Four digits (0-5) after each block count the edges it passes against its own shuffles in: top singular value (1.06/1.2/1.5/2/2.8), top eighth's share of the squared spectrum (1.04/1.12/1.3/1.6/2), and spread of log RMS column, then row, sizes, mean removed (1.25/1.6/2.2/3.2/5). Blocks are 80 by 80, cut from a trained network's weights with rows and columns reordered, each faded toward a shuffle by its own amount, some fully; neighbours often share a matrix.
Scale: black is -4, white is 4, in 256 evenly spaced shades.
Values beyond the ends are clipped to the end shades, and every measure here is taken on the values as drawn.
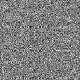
4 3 1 2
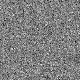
1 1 0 0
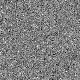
0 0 0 0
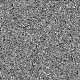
0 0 0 0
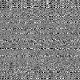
4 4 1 4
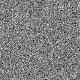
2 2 0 1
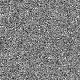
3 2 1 0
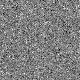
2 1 0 0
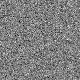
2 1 0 0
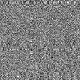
4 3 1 2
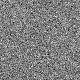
0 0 0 0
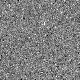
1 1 0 0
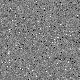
0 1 0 0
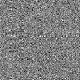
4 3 1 1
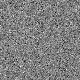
2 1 0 0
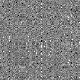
4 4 2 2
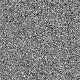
1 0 0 0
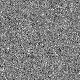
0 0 0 0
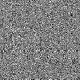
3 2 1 1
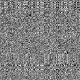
4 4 2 3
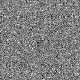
3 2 0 1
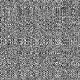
4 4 1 3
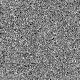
1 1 0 0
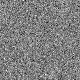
1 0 0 0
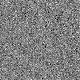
2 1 0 0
